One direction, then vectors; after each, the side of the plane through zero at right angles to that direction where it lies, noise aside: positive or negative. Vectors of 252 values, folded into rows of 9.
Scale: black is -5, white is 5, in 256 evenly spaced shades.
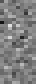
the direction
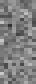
negative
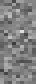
positive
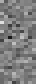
negative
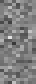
positive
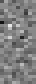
positive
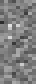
positive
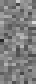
negative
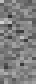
negative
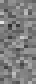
negative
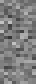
negative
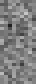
negative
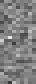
positive
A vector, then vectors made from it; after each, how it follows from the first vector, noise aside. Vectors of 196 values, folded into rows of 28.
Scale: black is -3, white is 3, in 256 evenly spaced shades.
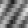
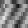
wrapped around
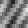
copied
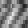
wrapped around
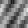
copied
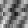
wrapped around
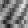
wrapped around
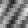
copied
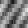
copied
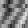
wrapped around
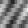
copied
